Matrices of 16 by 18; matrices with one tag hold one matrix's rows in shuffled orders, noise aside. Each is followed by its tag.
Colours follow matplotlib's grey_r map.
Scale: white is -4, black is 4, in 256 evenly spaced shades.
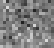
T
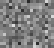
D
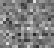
T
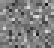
D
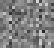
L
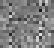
L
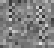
L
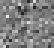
T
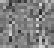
L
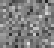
D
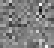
L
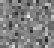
D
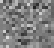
T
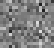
L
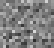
T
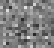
T
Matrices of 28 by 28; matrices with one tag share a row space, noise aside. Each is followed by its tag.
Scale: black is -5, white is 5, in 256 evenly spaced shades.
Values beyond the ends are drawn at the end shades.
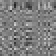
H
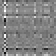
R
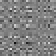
H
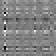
R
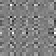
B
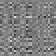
H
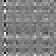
R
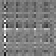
R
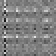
R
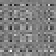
H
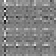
R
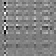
R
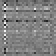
R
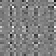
B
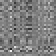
H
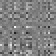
H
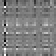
R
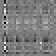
R
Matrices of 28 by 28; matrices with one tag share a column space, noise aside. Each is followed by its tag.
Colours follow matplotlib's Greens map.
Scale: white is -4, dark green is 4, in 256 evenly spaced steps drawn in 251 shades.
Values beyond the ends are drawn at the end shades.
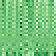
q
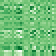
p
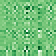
p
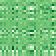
p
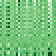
q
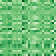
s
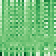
q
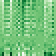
q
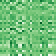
s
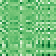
s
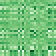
p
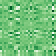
p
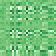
p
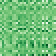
s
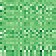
p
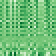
q
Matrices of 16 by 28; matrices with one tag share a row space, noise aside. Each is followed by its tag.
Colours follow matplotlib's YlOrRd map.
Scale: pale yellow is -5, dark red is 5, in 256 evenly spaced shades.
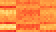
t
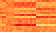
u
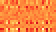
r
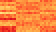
t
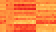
u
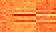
u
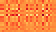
r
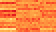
t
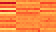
t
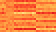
u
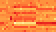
u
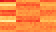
t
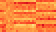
u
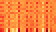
r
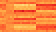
u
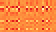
r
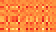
r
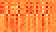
r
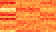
t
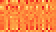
r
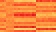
u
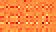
r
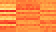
t
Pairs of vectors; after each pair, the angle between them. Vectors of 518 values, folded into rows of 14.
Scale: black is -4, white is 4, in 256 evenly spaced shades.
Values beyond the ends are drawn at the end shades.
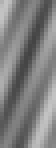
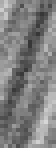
nearly parallel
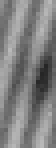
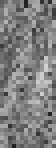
partly opposed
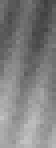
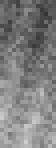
nearly parallel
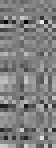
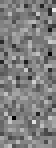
orthogonal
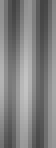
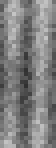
nearly opposite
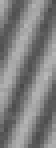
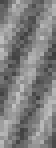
nearly opposite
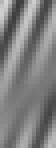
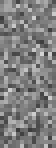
orthogonal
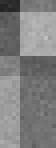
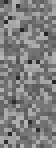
orthogonal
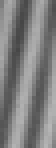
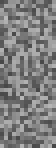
orthogonal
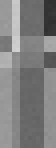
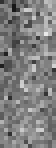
partly opposed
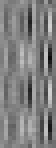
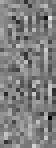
partly aligned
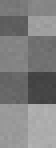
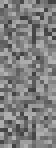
orthogonal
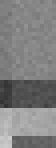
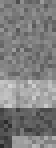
nearly opposite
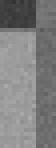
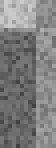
nearly opposite
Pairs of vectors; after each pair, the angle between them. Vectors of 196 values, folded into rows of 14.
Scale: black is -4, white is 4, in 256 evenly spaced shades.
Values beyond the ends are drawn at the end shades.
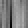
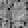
partly aligned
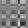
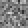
partly aligned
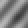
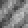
nearly opposite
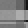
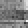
nearly opposite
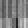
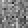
partly opposed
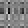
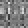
nearly opposite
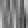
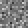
orthogonal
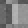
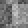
nearly parallel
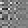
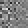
nearly opposite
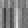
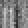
nearly opposite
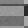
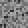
orthogonal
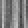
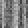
nearly parallel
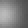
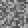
orthogonal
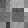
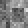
nearly parallel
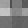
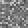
orthogonal
